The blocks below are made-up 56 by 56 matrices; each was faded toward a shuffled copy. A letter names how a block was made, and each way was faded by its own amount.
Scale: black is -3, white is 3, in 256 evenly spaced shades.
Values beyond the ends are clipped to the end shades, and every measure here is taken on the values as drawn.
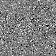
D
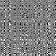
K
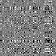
K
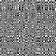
K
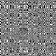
K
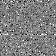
D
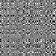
K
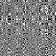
K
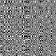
K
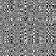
K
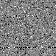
D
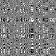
K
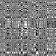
K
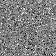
D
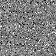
D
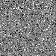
D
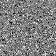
D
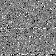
D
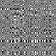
K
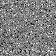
D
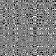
K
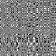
K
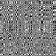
K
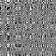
K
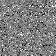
D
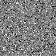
D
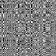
K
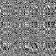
K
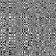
K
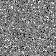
D
